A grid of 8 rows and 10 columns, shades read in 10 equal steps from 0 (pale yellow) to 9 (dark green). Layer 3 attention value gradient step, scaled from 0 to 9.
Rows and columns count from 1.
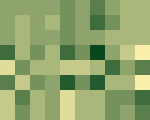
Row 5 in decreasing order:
7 6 5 4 3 3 3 2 2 1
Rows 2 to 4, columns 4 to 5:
3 5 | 4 5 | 3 7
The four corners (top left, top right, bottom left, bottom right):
4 3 2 6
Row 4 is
7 3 5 3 7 5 9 4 2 0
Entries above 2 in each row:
10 10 10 8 7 8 8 8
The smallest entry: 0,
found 2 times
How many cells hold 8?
2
